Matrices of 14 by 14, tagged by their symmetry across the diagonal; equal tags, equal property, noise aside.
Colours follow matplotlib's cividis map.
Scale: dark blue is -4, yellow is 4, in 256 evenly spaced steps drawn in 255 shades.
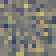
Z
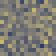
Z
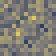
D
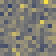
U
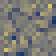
D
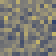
U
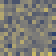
Z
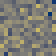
U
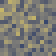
D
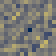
D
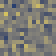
Z
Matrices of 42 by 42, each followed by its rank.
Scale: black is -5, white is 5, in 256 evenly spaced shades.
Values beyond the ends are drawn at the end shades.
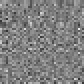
five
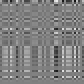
one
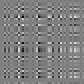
one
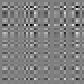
one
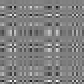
one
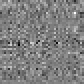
five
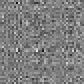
five
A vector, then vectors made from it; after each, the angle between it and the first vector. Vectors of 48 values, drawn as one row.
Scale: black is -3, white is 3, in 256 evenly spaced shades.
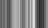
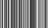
partly opposed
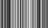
partly aligned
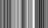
nearly parallel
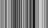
nearly opposite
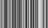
partly opposed
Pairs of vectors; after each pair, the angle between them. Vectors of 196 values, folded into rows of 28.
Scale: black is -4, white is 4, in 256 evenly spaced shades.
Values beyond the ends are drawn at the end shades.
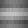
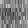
partly opposed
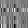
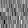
partly opposed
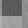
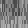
partly aligned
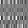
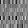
nearly opposite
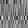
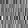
nearly parallel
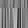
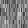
partly opposed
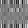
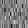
partly aligned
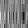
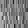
partly aligned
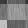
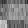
nearly parallel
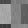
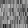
partly aligned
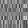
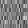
nearly parallel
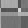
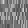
orthogonal
